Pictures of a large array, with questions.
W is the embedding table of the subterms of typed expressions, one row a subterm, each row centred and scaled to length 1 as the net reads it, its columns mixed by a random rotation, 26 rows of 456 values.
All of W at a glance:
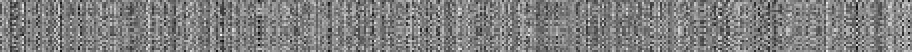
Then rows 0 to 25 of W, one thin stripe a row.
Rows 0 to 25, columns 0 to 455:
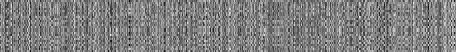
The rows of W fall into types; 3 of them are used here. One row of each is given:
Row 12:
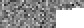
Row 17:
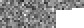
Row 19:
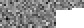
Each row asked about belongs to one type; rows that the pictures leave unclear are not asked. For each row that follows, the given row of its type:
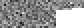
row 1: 19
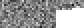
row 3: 12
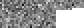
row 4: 12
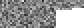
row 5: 19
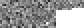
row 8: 19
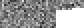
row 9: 12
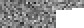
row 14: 17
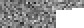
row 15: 17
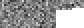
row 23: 12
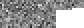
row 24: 12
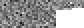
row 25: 19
